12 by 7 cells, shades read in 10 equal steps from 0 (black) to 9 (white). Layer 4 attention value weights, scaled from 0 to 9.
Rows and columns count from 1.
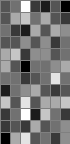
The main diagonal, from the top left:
3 6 1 3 5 5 4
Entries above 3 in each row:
2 4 4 3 5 5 5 3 5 4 3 4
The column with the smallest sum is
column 1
